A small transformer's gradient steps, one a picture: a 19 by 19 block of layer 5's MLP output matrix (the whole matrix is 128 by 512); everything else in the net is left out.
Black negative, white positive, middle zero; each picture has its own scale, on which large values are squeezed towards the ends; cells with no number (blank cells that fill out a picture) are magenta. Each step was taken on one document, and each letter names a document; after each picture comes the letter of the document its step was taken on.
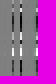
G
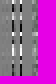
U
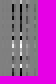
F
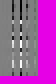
F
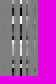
F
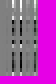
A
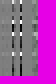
U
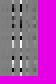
F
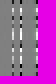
G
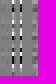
U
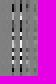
F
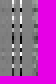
U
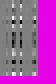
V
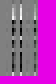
A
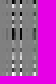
V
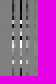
F
